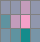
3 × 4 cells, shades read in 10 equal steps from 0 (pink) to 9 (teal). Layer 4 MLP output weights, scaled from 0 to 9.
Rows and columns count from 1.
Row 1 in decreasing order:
4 4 4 2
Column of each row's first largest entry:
1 1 3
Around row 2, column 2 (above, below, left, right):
4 6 6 0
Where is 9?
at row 3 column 3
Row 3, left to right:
5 6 9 5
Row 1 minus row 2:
-2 2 2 0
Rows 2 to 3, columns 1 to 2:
6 2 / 5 6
